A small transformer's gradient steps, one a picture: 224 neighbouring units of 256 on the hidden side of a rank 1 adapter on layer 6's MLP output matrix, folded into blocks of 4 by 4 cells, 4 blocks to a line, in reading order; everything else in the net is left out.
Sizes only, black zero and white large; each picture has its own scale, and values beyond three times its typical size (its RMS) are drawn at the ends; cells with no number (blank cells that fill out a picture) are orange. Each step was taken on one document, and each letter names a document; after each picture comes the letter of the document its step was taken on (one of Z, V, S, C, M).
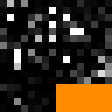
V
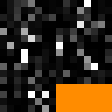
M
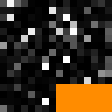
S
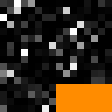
M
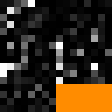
M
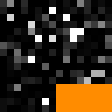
V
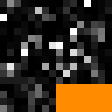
M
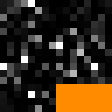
M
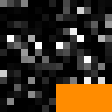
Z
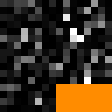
S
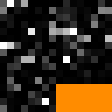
S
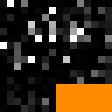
V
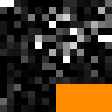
S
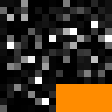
S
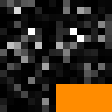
Z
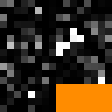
Z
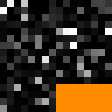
S
